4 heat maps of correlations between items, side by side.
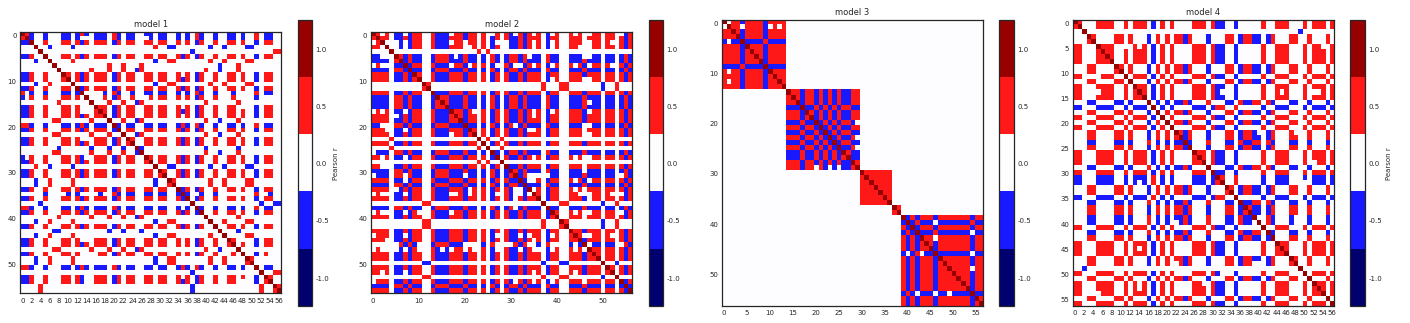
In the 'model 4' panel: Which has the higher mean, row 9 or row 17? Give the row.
9
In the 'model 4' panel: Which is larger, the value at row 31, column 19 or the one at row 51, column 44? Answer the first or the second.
the second
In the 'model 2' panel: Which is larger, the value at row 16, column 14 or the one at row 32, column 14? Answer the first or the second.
the first
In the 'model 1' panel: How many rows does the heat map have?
57
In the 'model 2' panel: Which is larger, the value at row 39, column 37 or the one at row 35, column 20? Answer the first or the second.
the first
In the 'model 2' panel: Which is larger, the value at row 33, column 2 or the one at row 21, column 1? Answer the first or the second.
the second
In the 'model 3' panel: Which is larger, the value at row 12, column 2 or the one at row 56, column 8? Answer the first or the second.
the first
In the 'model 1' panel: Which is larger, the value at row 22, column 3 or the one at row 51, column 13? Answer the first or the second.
the second
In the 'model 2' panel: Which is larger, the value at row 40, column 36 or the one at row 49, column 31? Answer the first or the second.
the first
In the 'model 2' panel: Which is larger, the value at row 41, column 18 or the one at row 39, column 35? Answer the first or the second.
the second
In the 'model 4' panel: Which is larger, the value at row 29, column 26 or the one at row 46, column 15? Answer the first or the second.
the second
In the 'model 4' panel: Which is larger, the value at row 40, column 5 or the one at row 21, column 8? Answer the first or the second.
the second
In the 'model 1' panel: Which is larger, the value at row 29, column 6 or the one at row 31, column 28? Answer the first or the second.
the second
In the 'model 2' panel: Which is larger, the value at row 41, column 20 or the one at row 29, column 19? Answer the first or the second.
the second
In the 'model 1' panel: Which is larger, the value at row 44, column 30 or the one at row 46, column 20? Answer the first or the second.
the first
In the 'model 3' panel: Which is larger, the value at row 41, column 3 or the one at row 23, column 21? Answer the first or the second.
the second
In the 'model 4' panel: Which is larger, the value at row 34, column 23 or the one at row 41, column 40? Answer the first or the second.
the first
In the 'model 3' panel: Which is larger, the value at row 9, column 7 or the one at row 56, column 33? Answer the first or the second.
the second
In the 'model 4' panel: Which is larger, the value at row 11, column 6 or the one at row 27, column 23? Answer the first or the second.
the first
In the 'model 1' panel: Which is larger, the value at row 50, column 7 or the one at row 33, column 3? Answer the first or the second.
the first
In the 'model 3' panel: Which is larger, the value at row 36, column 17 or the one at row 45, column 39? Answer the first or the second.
the second
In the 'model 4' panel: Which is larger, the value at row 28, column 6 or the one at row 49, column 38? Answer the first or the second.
the first
